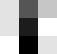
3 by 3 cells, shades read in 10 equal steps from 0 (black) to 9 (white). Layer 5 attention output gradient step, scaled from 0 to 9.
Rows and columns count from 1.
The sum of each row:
18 18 17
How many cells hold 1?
1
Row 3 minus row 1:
1 -3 1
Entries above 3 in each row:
2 2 2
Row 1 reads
8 3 7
